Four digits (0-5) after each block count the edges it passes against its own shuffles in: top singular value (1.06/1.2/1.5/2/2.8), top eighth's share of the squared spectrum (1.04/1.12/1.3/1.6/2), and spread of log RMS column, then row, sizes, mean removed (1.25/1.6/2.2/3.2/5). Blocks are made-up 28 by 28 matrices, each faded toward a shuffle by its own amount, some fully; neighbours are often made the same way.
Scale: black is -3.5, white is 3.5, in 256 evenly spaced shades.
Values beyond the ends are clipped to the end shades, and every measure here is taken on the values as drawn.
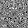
1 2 0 2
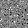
0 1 0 0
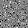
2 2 0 1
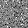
0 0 0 0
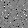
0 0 0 0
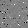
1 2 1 0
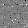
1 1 0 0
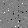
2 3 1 0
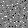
0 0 0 0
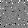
3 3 1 1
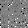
2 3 1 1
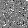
0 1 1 0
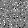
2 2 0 0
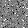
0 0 0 0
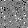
2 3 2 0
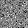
0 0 0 0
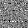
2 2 0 2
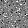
1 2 0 0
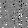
2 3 2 0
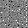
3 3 1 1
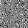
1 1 1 0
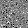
1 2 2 0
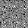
2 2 2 1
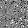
1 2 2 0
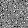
0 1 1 0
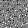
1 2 0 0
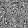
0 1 0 0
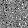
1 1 0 0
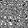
2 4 1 1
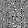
3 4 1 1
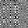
3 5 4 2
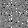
2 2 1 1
